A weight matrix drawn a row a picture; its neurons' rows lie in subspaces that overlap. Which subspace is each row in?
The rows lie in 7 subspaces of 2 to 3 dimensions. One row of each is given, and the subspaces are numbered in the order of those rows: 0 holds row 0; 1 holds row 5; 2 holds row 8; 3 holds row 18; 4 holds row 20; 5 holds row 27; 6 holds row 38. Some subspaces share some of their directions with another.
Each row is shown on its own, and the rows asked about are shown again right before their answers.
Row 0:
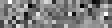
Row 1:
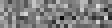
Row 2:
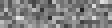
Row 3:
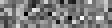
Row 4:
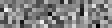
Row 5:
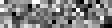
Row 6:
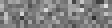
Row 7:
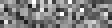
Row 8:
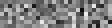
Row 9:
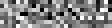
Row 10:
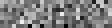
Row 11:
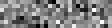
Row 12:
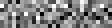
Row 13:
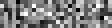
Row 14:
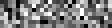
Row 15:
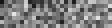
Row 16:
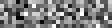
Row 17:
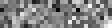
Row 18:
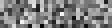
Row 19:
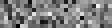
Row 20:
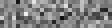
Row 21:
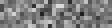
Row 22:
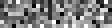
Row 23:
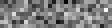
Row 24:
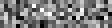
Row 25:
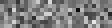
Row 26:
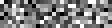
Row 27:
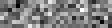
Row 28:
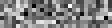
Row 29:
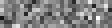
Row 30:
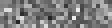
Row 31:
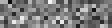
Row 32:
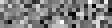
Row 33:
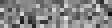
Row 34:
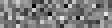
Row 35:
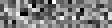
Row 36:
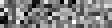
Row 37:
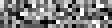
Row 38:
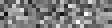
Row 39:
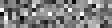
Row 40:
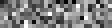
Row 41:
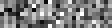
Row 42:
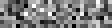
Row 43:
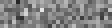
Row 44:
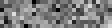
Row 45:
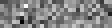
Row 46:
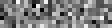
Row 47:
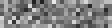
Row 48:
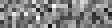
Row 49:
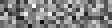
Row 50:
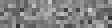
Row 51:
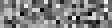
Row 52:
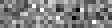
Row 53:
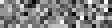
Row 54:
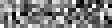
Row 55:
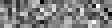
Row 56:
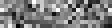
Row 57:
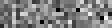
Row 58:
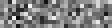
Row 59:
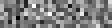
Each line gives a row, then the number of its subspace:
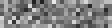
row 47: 0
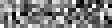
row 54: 1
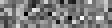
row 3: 2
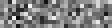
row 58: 0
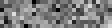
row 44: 1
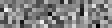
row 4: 2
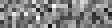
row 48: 4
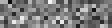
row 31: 5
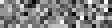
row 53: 2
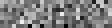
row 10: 3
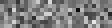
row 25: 3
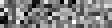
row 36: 2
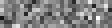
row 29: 2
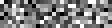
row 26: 6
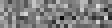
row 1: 4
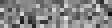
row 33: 3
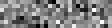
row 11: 5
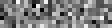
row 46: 3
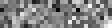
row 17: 1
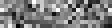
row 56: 1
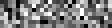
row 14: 5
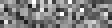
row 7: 0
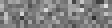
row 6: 0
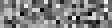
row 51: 6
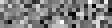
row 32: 2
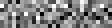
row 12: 4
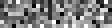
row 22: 3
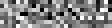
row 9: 2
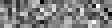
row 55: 3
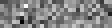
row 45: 3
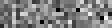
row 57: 1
